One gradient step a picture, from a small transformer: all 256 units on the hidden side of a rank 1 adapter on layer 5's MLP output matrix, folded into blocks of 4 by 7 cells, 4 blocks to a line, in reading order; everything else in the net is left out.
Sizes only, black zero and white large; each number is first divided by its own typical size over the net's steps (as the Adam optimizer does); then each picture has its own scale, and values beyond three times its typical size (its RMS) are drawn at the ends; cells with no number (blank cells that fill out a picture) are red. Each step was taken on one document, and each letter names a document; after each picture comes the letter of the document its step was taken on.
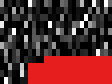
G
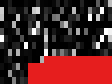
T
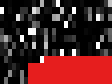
T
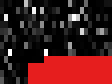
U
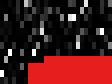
U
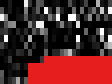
T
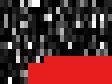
G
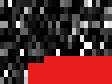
G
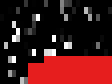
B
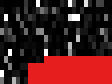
U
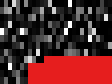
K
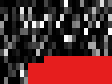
G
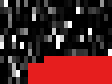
K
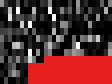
K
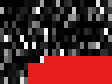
T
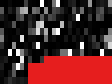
T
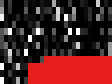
T
